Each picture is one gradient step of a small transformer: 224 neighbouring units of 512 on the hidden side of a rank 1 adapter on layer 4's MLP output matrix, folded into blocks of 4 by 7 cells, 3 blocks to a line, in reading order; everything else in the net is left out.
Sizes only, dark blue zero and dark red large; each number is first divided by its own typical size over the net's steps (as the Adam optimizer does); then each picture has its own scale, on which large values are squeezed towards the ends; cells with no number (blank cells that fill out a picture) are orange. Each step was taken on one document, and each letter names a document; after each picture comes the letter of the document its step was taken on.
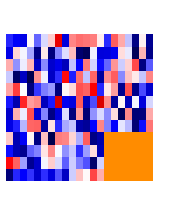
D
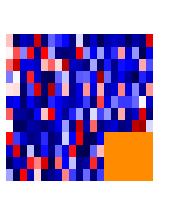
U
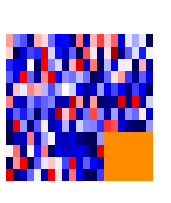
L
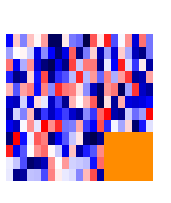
L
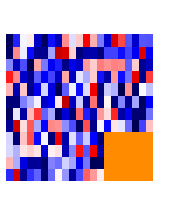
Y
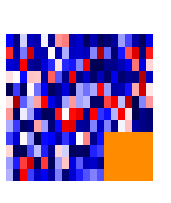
U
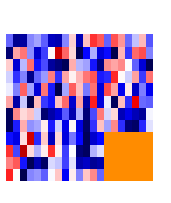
Y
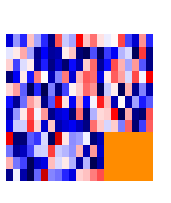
D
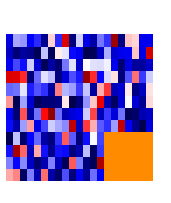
Y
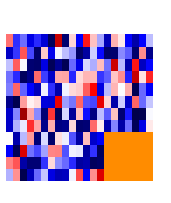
D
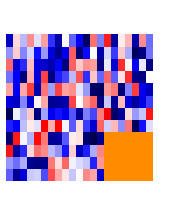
L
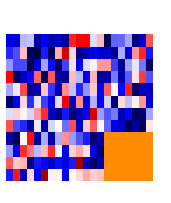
D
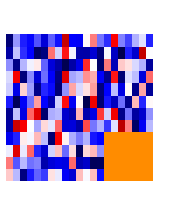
Y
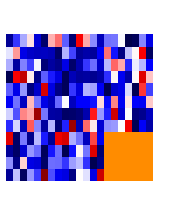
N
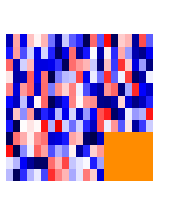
L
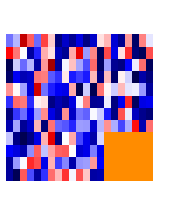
U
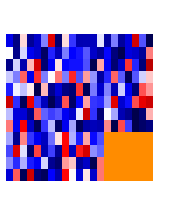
Y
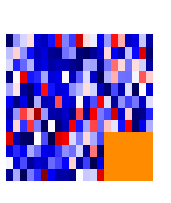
N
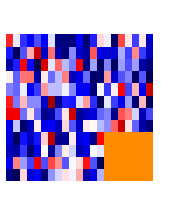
U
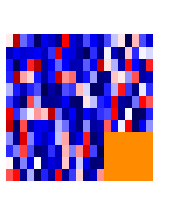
Y
